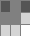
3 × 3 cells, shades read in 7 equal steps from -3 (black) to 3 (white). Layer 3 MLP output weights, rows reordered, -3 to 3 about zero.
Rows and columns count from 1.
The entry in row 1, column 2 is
0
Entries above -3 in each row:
3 3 3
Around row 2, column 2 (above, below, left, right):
0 2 0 2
